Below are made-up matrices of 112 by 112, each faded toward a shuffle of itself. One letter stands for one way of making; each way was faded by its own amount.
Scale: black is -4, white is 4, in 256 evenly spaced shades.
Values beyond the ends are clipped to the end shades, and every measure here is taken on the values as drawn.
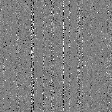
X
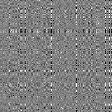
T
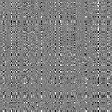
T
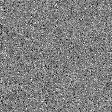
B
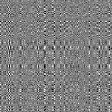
T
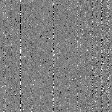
X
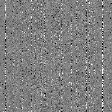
X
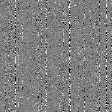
X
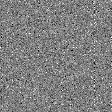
B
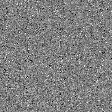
B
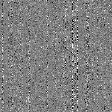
X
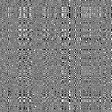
T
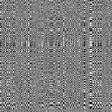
T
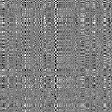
T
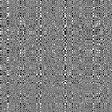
T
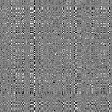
T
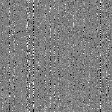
X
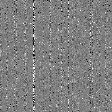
X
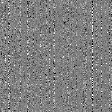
X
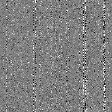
X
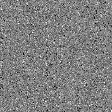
B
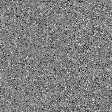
B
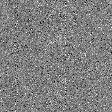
B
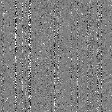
X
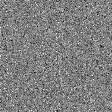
B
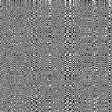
T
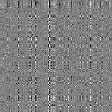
T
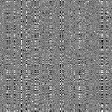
T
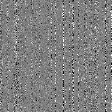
X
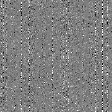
X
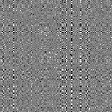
T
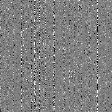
X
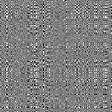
T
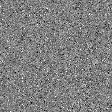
B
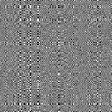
T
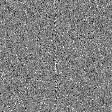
B
